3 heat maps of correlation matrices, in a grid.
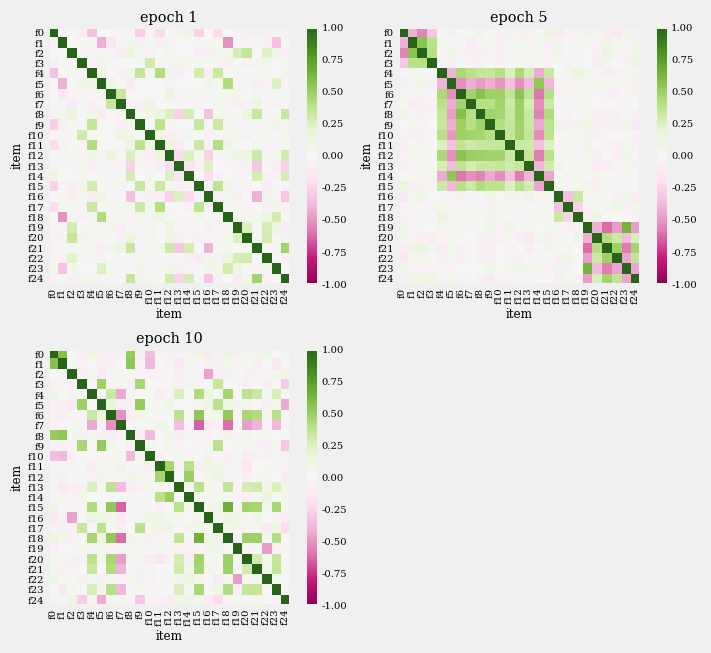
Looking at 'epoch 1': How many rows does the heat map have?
25
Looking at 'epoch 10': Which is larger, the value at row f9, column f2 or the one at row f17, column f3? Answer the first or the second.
the second
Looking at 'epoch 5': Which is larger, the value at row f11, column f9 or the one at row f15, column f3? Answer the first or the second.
the first
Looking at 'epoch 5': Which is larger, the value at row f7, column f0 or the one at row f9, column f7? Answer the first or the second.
the second
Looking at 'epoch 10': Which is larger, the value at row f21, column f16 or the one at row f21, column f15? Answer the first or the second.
the second
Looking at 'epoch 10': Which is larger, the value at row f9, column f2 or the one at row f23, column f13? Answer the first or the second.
the second
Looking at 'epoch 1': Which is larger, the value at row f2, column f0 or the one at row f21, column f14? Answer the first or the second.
the second
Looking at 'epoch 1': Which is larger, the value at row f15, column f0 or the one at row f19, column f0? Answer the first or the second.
the second
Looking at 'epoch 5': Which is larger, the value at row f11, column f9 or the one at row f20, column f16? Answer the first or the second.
the first
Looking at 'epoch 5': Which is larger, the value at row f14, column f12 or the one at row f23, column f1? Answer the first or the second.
the second
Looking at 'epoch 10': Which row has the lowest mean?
f7
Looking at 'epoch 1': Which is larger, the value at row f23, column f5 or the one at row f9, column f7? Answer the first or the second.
the first
